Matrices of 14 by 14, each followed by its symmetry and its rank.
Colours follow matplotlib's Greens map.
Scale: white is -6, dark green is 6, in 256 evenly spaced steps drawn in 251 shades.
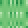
neither, rank one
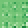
antisymmetric, rank two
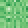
neither, rank two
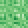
antisymmetric, rank two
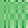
neither, rank one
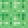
antisymmetric, rank two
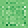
antisymmetric, rank two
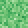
neither, full rank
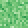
neither, full rank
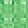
neither, rank two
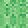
neither, rank two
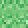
neither, rank three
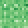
neither, rank three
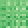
antisymmetric, rank two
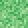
neither, full rank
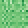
neither, rank three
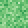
neither, full rank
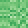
neither, rank two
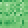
neither, rank three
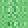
neither, rank two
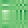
neither, rank one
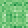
antisymmetric, rank two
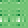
neither, rank one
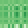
neither, rank one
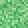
neither, full rank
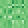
neither, rank two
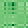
neither, rank one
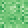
neither, rank three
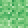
neither, rank three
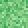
neither, full rank
